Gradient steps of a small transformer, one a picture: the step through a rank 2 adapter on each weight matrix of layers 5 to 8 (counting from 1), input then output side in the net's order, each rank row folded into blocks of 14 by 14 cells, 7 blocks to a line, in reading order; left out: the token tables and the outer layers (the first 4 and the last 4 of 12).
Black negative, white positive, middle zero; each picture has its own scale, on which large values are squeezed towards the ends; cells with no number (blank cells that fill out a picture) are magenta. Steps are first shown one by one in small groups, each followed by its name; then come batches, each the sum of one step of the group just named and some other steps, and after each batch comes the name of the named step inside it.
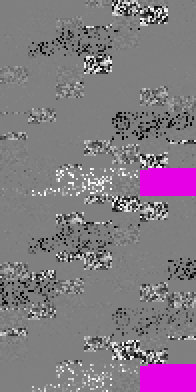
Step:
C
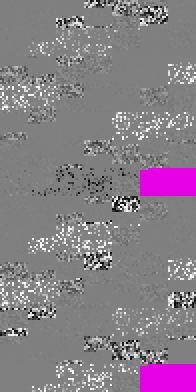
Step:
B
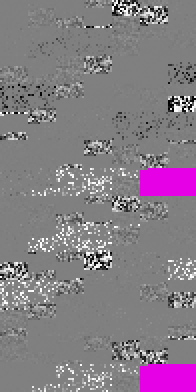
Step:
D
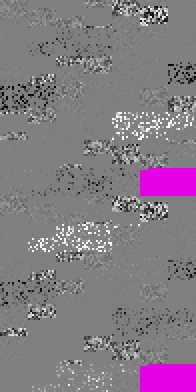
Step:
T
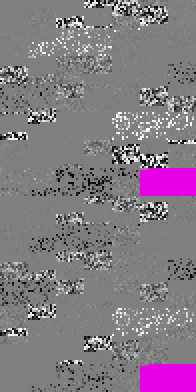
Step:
B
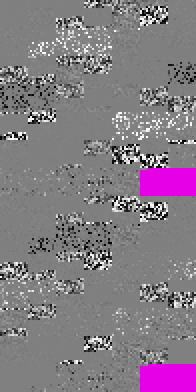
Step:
D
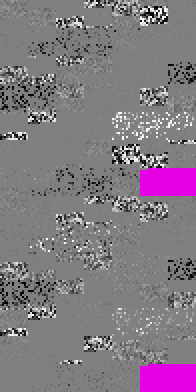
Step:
T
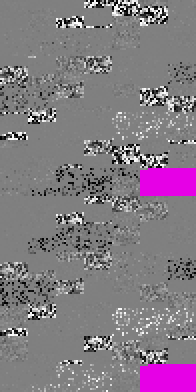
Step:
B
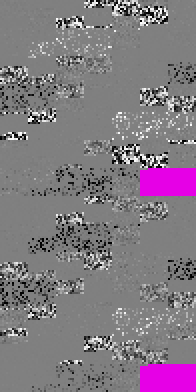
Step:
B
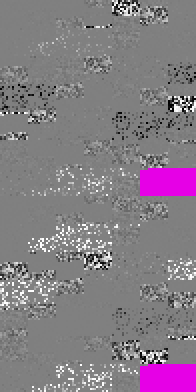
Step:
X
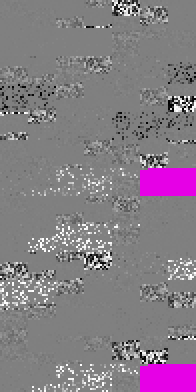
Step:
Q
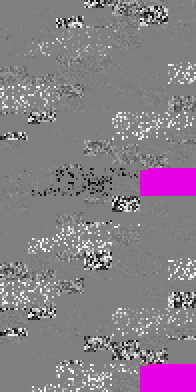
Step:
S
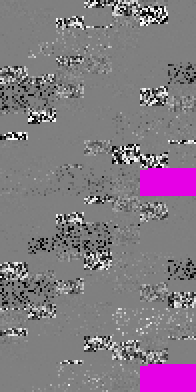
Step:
X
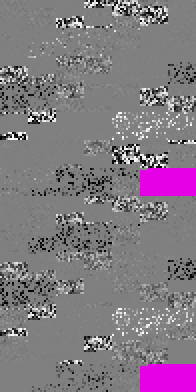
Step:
S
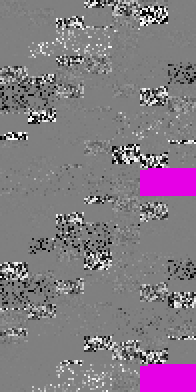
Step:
X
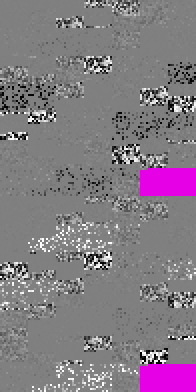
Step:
X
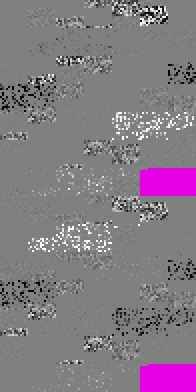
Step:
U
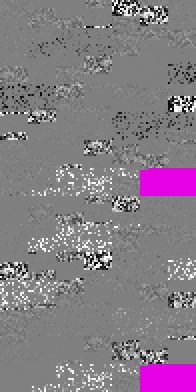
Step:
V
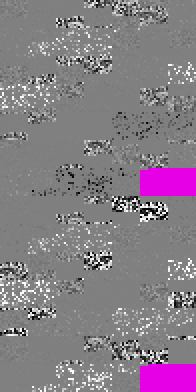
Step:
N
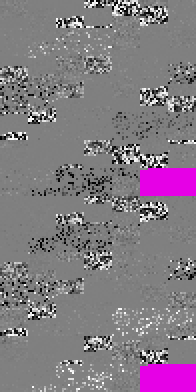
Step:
N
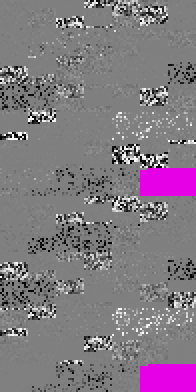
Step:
V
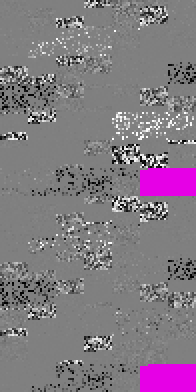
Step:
U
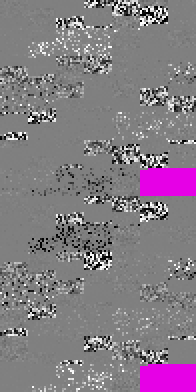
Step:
N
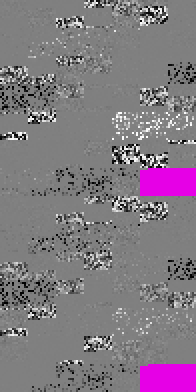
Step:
U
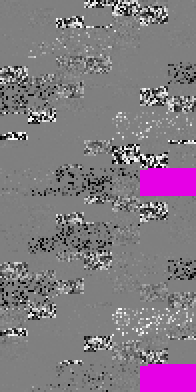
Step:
N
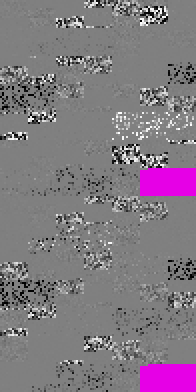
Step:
U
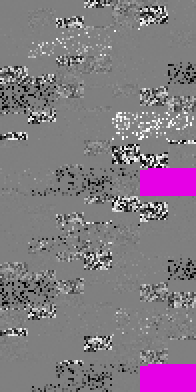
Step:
U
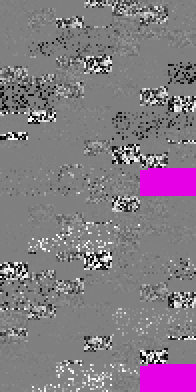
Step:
V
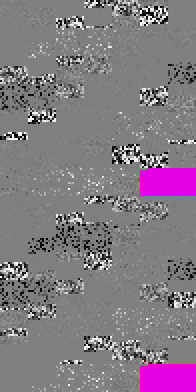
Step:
V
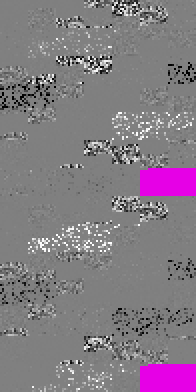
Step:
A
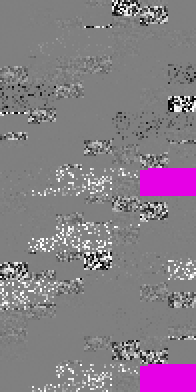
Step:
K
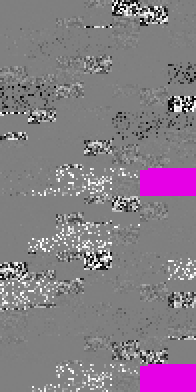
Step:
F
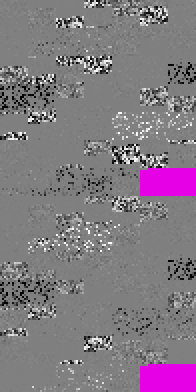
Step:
A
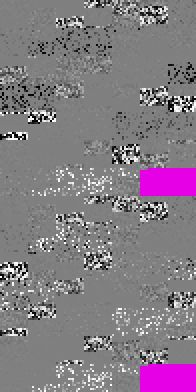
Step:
K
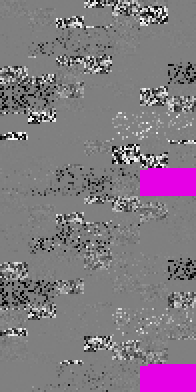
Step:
A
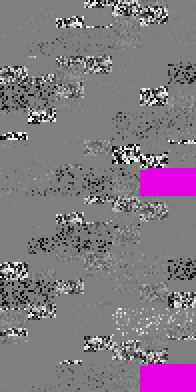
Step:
K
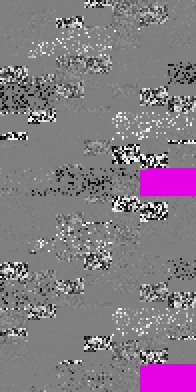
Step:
K
